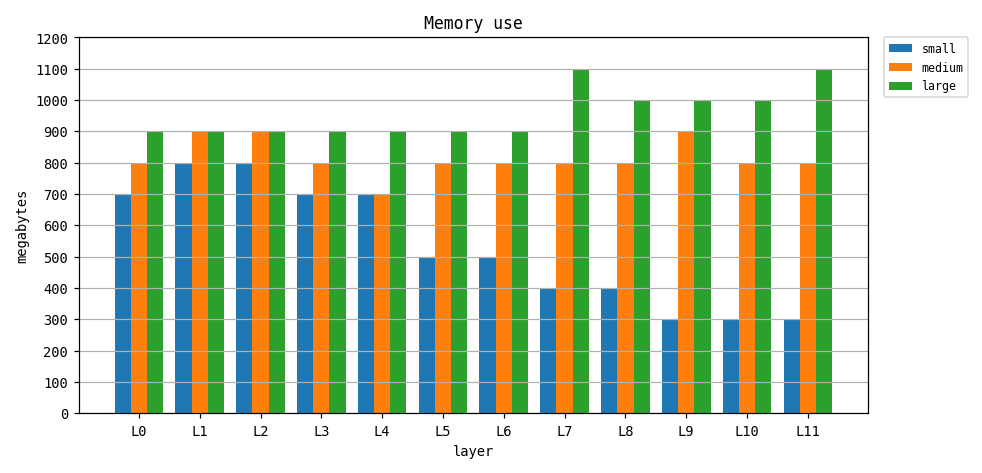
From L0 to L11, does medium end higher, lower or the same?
the same
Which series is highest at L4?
large
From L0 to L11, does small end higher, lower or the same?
lower
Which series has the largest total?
large
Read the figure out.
Title: Memory use
x-axis: layer, ticks L0 L1 L2 L3 L4 L5 L6 L7 L8 L9 L10 L11
y-axis: megabytes, ticks 0 100 200 300 400 500 600 700 800 900 1000 1100 1200
Legend: small, medium, large
Values:
small: 700 800 800 700 700 500 500 400 400 300 300 300
medium: 800 900 900 800 700 800 800 800 800 900 800 800
large: 900 900 900 900 900 900 900 1100 1000 1000 1000 1100
